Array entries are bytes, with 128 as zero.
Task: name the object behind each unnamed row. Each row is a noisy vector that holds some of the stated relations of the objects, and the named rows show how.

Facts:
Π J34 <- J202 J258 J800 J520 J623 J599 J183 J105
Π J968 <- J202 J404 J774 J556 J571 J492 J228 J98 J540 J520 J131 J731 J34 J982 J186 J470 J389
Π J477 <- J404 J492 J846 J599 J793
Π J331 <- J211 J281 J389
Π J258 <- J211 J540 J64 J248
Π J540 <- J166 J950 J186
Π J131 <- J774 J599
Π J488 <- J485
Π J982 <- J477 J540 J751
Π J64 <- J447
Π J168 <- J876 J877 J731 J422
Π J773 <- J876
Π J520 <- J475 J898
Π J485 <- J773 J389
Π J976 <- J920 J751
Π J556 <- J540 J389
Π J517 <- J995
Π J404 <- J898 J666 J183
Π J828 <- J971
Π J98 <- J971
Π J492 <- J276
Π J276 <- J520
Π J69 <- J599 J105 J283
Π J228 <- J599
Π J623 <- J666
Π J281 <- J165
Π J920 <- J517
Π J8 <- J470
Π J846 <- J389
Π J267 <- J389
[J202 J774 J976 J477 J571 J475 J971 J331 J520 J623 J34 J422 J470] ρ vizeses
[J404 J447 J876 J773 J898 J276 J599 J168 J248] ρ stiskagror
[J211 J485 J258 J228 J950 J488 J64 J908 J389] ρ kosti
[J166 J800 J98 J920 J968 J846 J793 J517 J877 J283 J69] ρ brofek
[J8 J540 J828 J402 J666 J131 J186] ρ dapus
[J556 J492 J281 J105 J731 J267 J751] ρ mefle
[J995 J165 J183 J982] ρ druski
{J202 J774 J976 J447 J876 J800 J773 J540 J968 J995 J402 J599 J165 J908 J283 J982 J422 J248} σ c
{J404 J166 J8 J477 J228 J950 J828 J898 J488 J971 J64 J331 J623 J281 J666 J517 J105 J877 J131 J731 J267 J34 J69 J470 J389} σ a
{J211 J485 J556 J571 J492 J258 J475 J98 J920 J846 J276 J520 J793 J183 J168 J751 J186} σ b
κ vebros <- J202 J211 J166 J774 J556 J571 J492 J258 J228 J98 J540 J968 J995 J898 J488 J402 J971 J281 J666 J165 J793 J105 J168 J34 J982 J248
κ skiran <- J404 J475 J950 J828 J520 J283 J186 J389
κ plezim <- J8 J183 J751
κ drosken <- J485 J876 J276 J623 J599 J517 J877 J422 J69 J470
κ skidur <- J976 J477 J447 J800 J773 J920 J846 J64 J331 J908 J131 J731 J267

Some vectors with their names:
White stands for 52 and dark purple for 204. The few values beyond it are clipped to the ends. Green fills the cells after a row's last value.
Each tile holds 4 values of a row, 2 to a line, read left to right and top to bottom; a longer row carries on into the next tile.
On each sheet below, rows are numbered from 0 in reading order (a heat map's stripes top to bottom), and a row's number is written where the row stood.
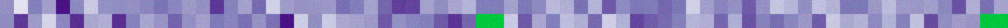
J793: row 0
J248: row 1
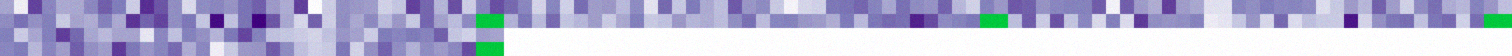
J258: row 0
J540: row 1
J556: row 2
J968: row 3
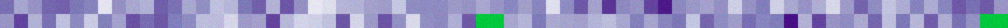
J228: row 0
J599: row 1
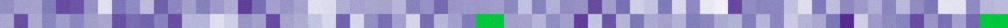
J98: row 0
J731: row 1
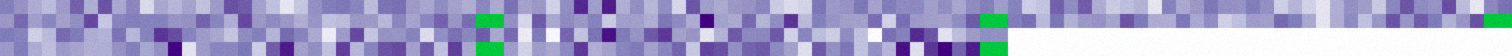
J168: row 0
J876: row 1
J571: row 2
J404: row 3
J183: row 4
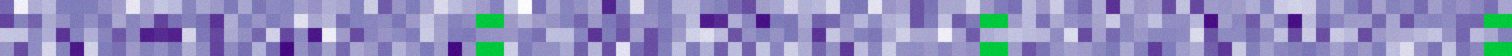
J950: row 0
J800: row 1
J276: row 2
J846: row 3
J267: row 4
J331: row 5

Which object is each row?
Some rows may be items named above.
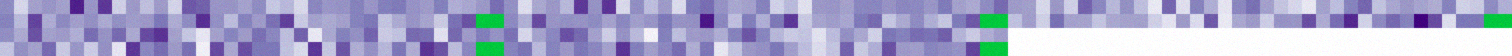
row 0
J422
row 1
J422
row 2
J131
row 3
J105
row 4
J968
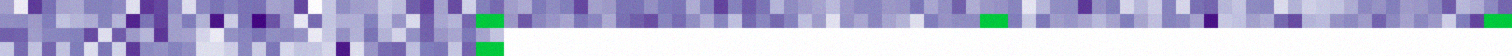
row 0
J258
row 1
J166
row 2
J470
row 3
J556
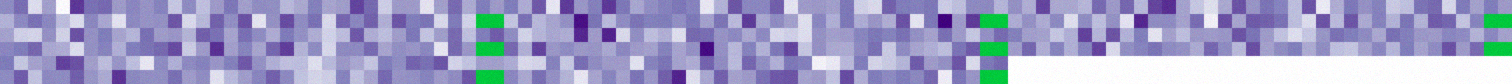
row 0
J828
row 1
J165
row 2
J105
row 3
J475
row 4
J422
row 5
J168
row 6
J968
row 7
J520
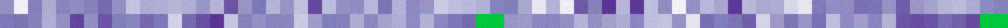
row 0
J908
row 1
J8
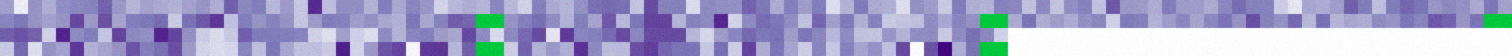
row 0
J908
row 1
J64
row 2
J898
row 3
J982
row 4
J995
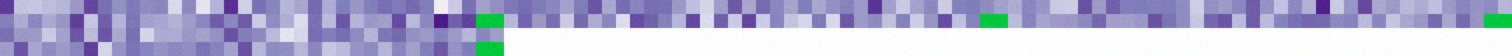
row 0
J751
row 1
J281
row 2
J773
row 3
J168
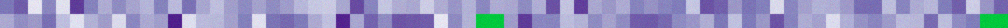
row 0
J186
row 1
J971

